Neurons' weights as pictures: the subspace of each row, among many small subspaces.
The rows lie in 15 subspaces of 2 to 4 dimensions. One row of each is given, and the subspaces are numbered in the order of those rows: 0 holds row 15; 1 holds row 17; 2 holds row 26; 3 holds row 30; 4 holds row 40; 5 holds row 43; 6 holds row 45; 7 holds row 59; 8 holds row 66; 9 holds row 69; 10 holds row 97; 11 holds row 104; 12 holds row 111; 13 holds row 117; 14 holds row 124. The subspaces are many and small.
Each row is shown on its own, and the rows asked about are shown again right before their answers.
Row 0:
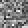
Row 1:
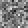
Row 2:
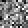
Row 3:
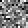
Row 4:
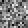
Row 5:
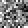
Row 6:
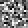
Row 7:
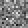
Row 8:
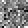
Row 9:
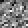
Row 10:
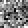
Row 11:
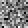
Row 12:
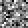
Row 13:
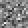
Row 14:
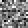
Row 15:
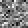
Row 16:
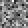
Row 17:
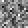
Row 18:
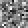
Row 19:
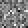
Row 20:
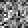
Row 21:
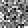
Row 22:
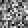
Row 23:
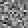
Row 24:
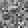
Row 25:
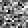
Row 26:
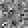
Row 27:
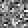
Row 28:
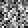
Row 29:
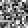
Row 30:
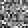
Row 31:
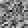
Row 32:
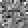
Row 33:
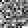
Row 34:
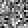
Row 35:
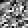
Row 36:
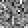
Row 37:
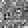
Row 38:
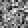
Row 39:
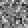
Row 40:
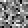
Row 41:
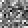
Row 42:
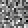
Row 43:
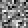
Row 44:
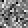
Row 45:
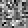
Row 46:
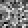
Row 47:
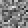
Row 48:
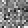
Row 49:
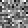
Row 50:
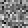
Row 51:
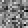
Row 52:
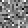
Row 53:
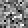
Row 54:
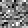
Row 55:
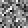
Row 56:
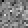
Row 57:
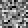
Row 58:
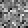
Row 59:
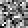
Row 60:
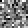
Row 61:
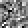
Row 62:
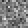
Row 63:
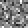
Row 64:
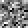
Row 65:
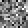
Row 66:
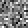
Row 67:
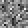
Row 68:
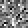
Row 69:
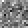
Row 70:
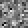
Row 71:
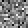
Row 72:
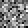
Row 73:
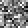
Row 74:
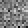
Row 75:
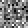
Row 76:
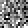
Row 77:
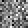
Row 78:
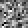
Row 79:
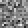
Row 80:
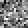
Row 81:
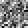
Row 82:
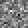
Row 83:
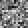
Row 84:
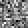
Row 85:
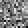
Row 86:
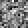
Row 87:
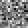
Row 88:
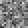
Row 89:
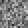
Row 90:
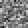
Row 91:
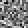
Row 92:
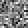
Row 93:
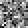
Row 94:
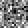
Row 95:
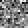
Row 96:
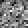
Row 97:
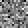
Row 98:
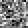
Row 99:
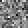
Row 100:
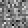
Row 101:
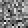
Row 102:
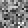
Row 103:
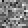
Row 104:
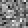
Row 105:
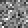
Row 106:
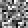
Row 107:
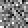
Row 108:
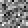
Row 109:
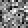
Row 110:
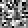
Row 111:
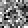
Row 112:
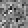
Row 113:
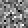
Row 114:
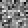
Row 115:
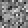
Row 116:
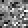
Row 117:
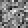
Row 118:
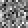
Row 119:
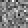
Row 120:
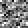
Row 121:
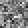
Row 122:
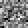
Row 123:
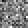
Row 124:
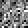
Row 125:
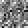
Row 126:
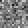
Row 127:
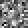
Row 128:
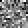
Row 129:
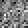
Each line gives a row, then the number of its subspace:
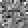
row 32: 5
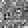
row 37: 14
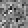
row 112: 12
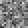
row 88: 7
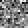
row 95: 4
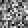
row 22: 0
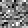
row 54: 0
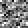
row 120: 0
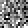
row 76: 8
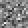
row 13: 1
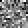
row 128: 5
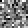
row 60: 13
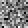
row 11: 3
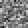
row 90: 1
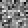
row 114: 5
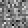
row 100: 6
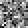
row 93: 7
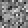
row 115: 5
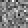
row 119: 11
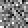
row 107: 4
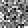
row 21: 1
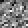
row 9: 9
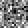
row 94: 6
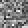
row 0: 14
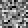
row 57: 4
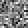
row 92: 8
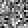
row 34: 8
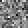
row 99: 5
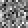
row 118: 11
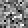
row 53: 7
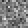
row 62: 11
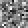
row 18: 6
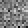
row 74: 2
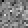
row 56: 9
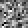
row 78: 8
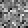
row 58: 2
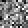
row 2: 4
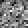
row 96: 9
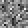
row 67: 1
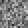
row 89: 0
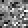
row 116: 12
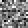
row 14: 4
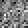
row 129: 14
